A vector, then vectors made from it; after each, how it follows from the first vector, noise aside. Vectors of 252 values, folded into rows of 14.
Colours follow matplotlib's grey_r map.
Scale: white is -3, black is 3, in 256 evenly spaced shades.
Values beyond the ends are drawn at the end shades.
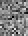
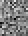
reversed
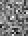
sign-scrambled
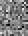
wrapped around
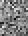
reversed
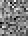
reversed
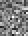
sign-scrambled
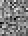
reversed
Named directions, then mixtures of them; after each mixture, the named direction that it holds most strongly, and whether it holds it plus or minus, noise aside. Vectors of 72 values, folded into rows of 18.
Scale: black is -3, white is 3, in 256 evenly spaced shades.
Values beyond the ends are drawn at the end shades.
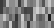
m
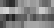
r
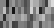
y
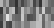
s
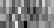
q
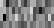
m, minus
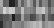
r, plus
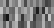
m, minus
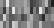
y, minus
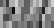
s, minus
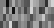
y, plus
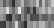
q, plus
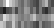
r, minus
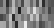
q, minus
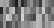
s, plus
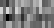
s, minus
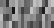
s, minus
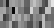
y, plus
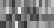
q, plus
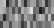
m, minus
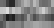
r, plus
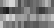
r, minus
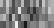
q, plus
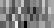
q, plus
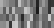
m, minus
